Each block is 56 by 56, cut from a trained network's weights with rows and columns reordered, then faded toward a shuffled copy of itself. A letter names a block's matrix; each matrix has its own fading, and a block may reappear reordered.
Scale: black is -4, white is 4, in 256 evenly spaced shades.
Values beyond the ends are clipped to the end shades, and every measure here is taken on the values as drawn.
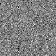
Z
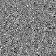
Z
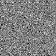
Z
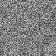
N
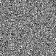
Z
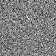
Z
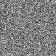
N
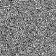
Z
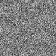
N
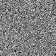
Z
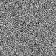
N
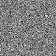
N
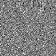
Z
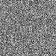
N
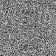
N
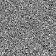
Z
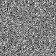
Z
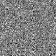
Z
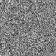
N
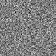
N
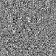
Z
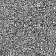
Z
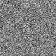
N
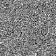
Z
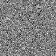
Z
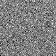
Z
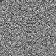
N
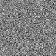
N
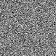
N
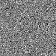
Z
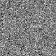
Z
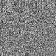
N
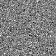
Z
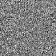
Z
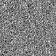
Z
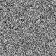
N
